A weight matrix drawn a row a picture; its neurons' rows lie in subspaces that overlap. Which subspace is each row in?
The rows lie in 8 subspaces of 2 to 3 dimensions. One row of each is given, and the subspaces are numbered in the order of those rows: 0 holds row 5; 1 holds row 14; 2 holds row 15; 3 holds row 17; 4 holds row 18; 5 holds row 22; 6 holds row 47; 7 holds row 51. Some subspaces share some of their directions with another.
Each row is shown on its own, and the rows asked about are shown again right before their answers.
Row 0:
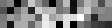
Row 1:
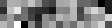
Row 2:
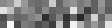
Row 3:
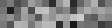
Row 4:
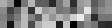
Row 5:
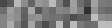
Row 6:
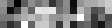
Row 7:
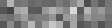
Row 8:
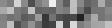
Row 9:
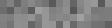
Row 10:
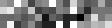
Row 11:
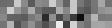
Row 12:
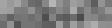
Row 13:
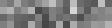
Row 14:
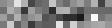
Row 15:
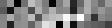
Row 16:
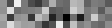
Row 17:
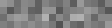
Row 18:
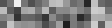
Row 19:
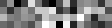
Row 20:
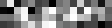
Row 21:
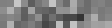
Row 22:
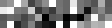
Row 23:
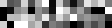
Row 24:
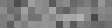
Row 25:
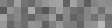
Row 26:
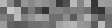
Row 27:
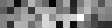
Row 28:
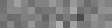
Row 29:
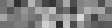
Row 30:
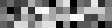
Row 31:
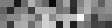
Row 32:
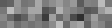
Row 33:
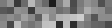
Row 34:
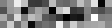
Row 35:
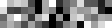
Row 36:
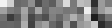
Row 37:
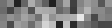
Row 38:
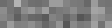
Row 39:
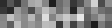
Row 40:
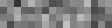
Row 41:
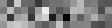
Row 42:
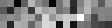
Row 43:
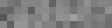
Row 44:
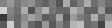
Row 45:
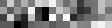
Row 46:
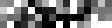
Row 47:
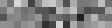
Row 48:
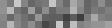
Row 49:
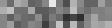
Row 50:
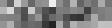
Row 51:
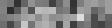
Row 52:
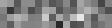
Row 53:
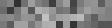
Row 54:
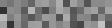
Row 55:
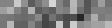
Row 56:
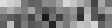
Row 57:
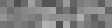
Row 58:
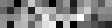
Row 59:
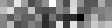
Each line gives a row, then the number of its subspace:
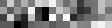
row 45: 2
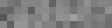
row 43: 6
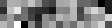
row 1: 7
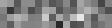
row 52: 3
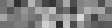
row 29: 6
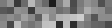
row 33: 7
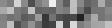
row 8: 7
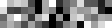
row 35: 3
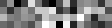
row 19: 6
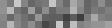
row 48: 2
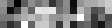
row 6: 7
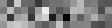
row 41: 2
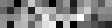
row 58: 0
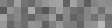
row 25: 5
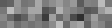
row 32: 3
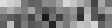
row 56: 0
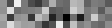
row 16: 2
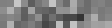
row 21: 1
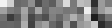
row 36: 0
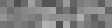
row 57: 6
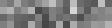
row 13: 1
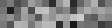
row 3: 4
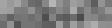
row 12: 0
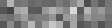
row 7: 3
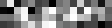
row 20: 3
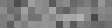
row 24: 1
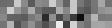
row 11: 3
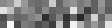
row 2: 5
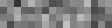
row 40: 4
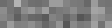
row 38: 4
